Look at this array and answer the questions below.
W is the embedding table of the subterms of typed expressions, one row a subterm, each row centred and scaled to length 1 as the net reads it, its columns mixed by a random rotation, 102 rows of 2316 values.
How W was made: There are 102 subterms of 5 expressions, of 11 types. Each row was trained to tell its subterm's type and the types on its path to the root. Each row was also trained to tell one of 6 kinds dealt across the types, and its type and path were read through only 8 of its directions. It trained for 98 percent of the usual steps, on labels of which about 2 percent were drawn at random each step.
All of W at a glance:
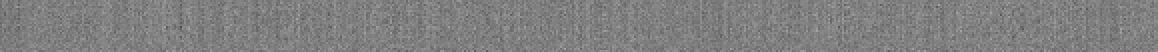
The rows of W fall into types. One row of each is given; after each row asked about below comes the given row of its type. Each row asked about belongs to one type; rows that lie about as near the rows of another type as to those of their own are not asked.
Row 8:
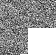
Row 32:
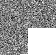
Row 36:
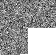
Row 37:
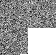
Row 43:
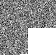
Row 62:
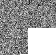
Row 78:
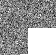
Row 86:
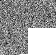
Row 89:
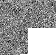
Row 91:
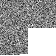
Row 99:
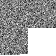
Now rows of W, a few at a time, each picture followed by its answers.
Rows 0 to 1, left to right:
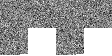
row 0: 32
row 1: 78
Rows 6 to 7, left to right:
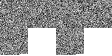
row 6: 86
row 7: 36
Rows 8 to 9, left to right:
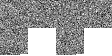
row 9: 43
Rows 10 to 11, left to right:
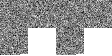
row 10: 89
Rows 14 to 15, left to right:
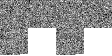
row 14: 62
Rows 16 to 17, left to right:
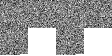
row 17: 99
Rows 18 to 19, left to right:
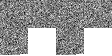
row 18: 36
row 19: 36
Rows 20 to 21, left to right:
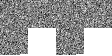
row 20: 91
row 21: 37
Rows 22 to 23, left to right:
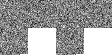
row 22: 78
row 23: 78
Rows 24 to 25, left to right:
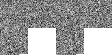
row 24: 86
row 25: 32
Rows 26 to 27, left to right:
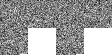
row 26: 8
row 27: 62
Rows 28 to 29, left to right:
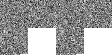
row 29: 43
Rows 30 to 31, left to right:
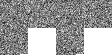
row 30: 37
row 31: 91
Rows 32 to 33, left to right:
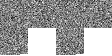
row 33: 86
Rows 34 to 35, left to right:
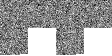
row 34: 62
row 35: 62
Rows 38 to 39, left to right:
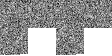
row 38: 36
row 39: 89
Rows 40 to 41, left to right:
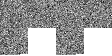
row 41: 99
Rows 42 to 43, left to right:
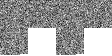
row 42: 62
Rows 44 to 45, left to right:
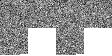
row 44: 89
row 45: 99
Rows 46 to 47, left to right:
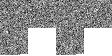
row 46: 36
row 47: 43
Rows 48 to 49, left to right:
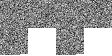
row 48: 43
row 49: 8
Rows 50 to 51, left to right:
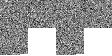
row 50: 78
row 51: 99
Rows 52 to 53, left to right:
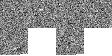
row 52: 36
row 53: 43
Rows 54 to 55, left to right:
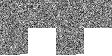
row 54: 43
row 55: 91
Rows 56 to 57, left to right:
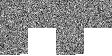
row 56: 91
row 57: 86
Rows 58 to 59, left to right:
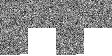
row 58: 91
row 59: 32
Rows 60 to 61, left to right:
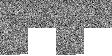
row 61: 91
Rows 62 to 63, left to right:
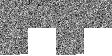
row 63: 43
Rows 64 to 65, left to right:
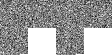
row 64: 86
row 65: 99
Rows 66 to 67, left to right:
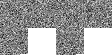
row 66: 89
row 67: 91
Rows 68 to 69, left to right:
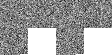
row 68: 32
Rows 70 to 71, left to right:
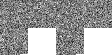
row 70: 36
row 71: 91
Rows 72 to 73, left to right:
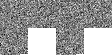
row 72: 32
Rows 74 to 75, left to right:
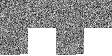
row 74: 91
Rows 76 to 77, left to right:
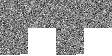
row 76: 37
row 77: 32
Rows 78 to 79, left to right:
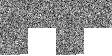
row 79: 36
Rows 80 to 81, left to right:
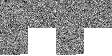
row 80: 8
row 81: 86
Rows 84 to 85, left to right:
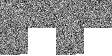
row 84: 8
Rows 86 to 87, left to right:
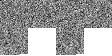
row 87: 43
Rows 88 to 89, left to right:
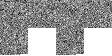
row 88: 36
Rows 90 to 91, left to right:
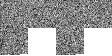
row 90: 37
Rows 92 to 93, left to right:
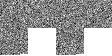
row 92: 37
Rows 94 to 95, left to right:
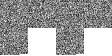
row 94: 99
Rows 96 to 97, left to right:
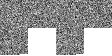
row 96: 99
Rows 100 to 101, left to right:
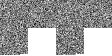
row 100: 78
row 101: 99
